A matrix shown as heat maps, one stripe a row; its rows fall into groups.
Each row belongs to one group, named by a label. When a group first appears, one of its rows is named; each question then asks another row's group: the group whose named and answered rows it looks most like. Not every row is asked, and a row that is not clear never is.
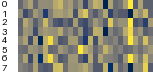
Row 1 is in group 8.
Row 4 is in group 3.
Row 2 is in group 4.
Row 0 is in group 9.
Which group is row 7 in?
8
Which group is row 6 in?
3
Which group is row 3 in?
9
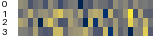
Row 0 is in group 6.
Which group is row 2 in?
3
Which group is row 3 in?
8
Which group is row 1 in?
9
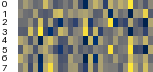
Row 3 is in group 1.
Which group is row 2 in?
4
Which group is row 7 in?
3
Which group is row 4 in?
3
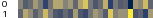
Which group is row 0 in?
8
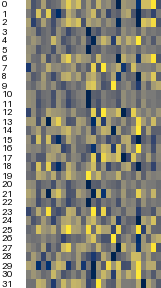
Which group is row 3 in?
6
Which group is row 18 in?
1
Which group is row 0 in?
8
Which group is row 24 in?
8
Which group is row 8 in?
8
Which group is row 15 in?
1
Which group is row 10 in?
6
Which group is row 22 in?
6
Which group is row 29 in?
3
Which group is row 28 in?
9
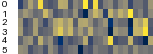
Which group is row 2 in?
8
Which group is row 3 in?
8
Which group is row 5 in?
6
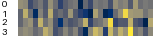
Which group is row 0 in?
6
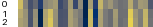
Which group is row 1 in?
3
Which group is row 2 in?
3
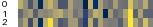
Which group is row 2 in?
3
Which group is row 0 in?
3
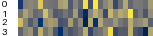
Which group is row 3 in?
4
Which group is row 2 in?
3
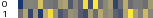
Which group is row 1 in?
3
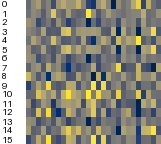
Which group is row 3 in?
8
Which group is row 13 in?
6
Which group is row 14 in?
8
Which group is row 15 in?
1
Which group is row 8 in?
3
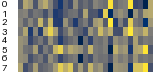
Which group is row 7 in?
8
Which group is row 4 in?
6
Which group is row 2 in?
4
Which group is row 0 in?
4
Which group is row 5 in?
8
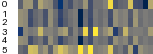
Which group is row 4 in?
6
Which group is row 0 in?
4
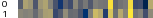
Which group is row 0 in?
4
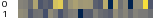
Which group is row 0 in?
8
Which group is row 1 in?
6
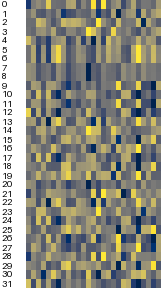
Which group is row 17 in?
1
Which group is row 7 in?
6
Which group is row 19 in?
9
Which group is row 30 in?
9
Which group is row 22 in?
3
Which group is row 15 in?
8
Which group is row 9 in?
4
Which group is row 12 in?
1
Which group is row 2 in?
9
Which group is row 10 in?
1
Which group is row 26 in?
4
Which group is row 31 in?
1
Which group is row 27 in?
4
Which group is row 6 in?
3
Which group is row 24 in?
1
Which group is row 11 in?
4
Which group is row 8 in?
6
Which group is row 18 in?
8
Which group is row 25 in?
8
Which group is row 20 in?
6
